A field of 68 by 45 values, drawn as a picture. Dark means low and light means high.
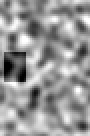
Odd patch: lower, in the middle left. Ninth with the lowest average: middle left. Grain: blotchy. Slope: none. Roughest part: middle left. Odd rows or columns: none.
